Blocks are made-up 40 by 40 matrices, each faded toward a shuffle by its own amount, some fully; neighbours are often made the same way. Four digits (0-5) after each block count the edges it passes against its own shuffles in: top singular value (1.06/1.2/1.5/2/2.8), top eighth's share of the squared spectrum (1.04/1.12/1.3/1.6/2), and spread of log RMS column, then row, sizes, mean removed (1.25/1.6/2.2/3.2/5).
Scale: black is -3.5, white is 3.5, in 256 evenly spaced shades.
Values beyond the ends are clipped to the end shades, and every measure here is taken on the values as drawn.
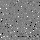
1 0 0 0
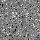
0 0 0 0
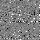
2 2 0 2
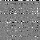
3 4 1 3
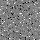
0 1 0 0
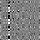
4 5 3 2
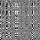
4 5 3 2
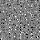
3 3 1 1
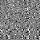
3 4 2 2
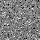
2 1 0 0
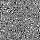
2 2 0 1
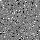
0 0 0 0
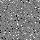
0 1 0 1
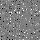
2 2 1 1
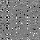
3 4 2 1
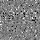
3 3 1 1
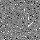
3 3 1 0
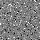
1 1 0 0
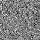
2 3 1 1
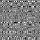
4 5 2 3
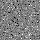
1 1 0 0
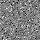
0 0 0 0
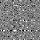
3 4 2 2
